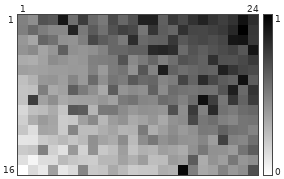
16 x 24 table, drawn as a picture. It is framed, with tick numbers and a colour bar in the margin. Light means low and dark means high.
Average level on the scale: 50%. Stripes: none. Ninth with the highest average: top right. Slope: up to the top right. Mirror symmetry: none.
